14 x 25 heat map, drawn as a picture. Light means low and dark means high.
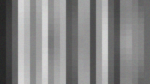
Streaks run downward. There is no overall slope. It is mirror symmetric from top to bottom.
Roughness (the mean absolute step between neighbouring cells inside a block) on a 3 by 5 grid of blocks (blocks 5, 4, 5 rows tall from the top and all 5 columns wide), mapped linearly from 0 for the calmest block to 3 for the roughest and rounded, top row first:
22230 | 22130 | 22230
